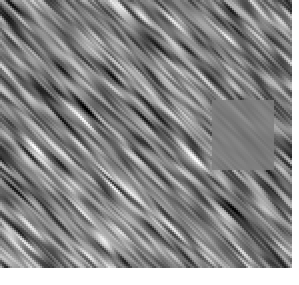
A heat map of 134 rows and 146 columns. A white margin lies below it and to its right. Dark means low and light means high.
Calmest part: middle right. Odd rows or columns: none. Grain: diagonal, down to the right. Slope: none. Odd patch: calmer, in the middle right. Mirror symmetry: none.
